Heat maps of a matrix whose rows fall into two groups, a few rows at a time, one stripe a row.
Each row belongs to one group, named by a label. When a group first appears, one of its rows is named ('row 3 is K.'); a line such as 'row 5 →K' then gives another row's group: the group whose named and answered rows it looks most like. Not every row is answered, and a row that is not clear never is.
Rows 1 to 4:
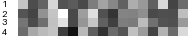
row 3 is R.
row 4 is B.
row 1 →B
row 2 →R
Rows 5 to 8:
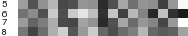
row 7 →R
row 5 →R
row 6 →B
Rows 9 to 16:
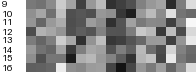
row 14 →B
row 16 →R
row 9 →R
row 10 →B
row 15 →B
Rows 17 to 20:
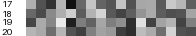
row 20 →B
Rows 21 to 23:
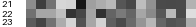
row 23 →R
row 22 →B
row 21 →R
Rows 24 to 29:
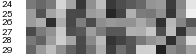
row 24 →R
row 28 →R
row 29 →B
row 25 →R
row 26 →B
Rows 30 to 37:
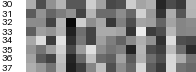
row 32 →B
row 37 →B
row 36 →B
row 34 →B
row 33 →B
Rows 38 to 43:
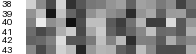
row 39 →B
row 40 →B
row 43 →R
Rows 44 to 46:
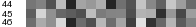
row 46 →B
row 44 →B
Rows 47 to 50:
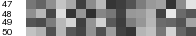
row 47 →R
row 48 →B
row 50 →B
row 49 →R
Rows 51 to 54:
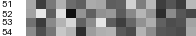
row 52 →B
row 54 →R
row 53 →R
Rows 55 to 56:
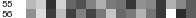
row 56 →B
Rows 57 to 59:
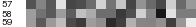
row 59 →R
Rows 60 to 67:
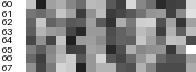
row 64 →B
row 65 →R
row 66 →R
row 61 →R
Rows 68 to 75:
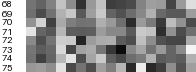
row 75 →B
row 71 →B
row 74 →R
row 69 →R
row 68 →R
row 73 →R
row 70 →B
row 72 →R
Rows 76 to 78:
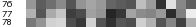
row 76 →B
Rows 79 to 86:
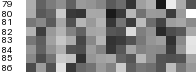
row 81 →B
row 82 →R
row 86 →B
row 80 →R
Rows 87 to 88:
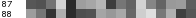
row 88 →B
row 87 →B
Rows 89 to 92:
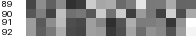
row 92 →R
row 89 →B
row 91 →R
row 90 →B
